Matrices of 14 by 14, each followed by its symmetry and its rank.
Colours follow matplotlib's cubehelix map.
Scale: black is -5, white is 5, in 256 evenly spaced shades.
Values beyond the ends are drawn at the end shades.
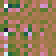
neither, rank two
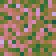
neither, full rank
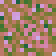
symmetric, full rank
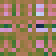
neither, rank two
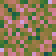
symmetric, full rank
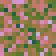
neither, full rank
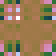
symmetric, rank one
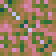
symmetric, full rank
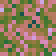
neither, full rank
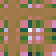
symmetric, rank one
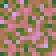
symmetric, full rank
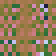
neither, rank two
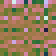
neither, rank two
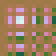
symmetric, rank one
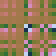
symmetric, rank one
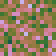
neither, full rank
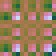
symmetric, rank one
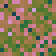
symmetric, full rank
